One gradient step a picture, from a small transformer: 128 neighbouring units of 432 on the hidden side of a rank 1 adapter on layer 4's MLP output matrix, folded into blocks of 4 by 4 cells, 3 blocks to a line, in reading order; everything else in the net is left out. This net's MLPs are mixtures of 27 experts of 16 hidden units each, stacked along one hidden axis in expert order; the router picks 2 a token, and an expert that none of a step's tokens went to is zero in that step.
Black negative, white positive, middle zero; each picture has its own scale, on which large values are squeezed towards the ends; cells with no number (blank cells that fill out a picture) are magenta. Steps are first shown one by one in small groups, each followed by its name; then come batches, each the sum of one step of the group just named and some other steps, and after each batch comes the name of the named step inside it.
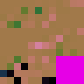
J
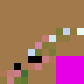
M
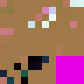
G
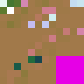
M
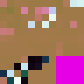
G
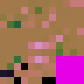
J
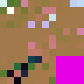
M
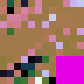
M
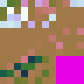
M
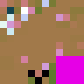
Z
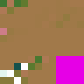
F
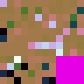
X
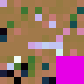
X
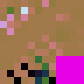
Z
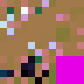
Z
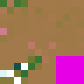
F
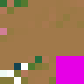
F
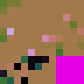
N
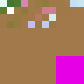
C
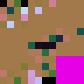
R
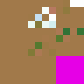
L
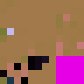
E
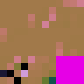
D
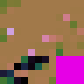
N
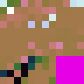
C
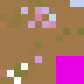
L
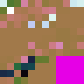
C
